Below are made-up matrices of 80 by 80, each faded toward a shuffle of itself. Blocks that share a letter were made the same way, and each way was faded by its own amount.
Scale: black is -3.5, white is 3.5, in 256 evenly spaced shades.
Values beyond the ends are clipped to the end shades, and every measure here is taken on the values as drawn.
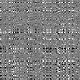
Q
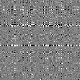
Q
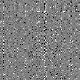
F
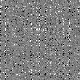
F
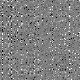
F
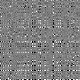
Q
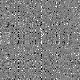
F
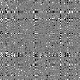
Q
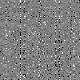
F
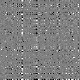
Q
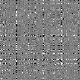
Q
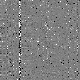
F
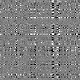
Q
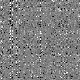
F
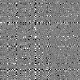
Q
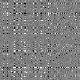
Q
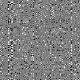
F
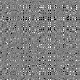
Q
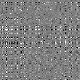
Q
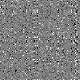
F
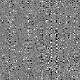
F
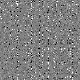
F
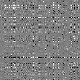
Q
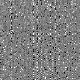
F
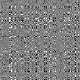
Q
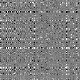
Q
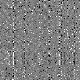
F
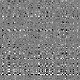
Q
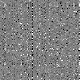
F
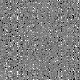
F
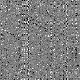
F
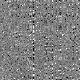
F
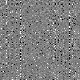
F
